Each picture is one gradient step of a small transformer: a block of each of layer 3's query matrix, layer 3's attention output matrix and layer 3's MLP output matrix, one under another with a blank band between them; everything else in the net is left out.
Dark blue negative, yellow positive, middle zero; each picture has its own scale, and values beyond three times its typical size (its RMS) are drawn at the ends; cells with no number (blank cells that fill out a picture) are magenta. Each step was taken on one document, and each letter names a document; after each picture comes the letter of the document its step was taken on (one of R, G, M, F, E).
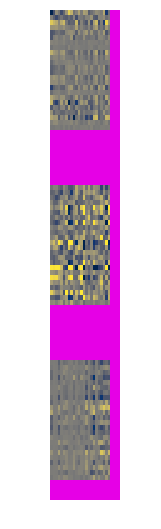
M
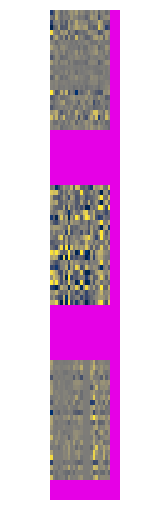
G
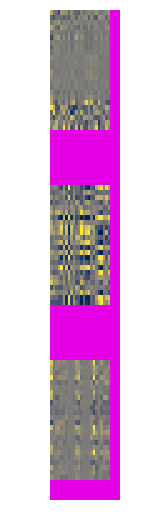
G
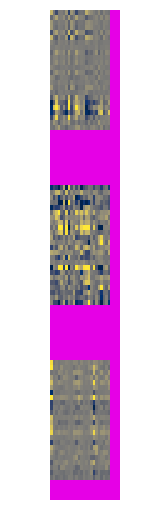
G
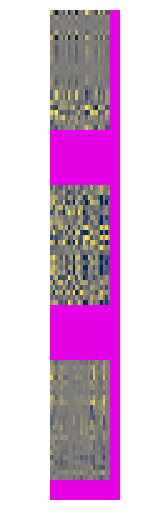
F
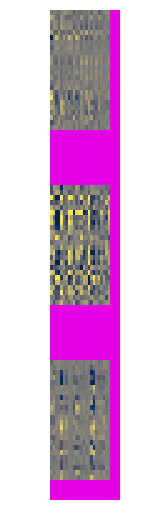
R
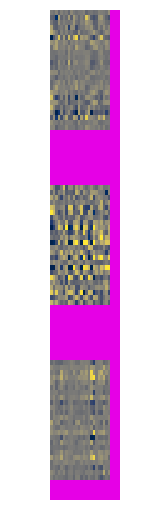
F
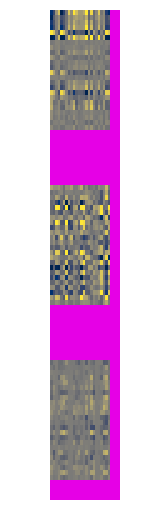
M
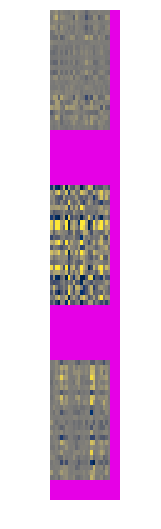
F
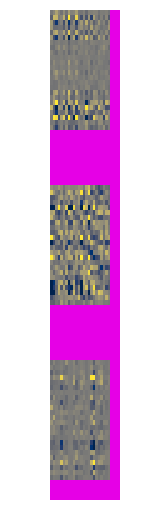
R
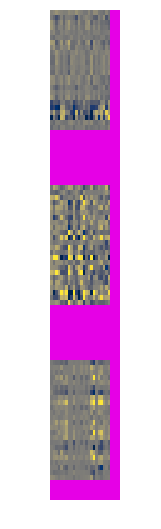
F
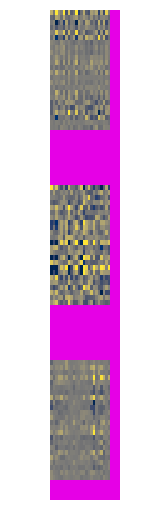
F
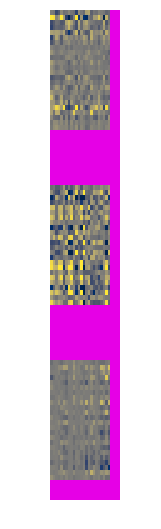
M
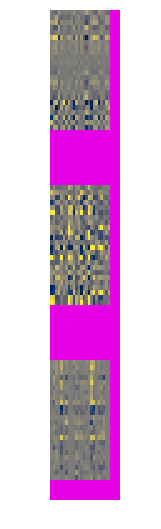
R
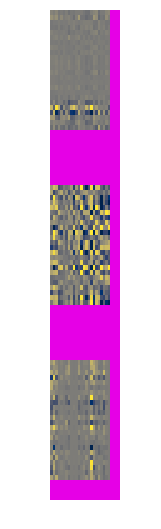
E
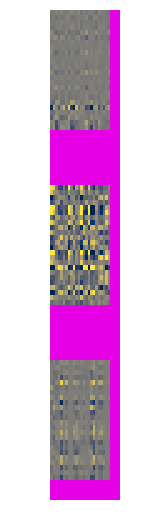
R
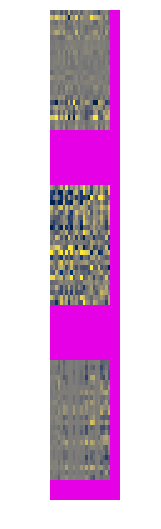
M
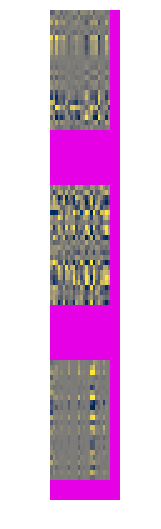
E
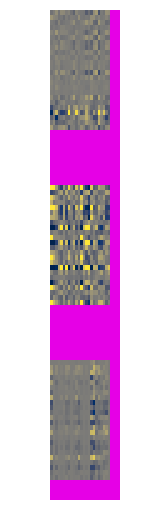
E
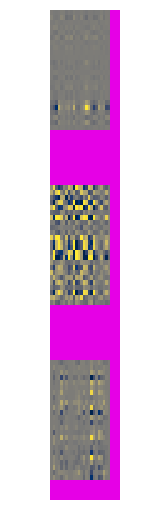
R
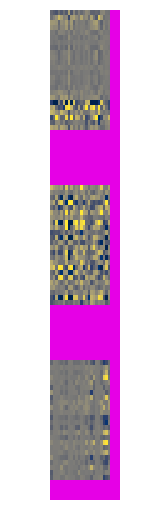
M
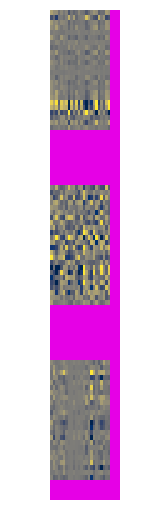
F
